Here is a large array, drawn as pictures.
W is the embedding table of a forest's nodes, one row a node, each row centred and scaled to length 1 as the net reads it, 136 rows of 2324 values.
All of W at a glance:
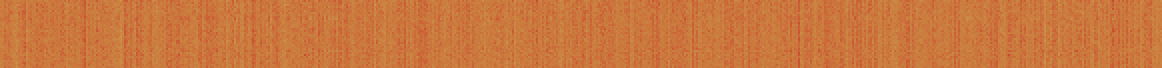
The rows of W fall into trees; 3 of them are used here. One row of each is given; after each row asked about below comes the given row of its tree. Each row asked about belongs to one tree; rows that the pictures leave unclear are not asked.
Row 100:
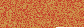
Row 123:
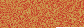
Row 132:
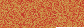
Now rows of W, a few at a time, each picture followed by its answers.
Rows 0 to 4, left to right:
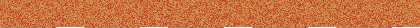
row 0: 123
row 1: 123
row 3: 123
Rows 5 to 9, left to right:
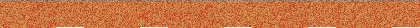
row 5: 132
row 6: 123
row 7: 132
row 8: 132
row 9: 123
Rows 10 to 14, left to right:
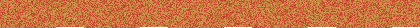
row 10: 123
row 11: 132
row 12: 123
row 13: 132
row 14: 100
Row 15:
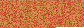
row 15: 100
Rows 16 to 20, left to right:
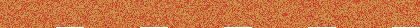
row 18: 132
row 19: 123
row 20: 132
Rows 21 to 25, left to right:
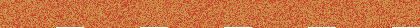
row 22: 132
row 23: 132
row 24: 132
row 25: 100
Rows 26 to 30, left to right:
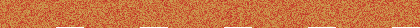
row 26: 123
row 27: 132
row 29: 132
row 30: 123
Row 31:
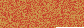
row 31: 100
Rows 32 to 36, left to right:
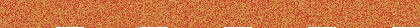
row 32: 100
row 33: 132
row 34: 123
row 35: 100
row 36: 100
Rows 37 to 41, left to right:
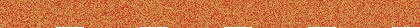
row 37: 100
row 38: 132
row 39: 100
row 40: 100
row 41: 123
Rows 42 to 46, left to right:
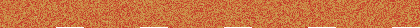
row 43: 132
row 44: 132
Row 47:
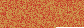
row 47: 100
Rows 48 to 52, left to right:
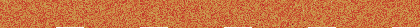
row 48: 123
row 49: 123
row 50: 100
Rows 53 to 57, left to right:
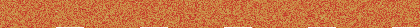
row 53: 132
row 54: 123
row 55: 100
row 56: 123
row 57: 123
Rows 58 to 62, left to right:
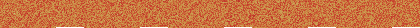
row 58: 132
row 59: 123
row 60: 123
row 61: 123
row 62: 123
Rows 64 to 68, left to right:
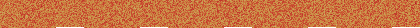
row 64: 132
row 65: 123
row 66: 123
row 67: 132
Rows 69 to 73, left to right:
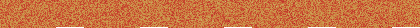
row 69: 123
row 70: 132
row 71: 100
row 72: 132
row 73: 123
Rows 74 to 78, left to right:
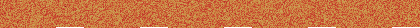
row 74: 100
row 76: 132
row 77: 123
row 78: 123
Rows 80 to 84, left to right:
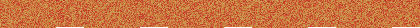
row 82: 123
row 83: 123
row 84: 123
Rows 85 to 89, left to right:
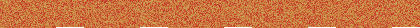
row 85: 123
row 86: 132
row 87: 123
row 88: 100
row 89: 132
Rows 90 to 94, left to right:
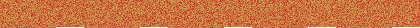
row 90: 123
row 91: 123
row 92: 123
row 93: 132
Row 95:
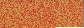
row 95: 132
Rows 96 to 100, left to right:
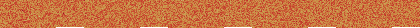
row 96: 100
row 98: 132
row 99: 132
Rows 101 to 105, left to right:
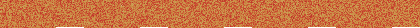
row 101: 100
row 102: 100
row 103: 123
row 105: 132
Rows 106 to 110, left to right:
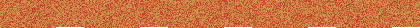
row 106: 132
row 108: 123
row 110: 100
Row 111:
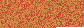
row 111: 123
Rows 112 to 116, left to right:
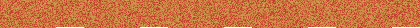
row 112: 123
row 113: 100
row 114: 100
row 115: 132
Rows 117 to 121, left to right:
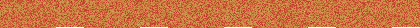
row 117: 132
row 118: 123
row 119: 132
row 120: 132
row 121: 123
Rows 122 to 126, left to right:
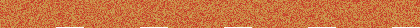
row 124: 123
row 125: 123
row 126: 132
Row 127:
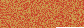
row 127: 123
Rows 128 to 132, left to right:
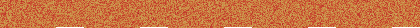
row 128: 100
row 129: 132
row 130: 123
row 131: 123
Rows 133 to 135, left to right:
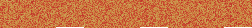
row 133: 123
